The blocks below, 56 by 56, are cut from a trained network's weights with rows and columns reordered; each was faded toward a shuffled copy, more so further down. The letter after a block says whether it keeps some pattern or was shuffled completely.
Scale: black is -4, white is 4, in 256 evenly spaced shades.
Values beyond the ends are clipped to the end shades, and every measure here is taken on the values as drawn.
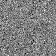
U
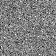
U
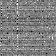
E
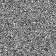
U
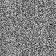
E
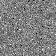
U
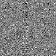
E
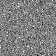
U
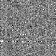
E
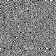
E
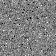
U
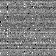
E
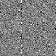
E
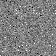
U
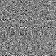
E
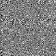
E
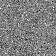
U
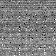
E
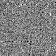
E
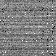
E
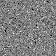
U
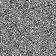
U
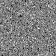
U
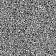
U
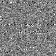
E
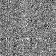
E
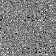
E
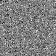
U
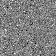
U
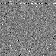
E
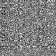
E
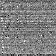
E
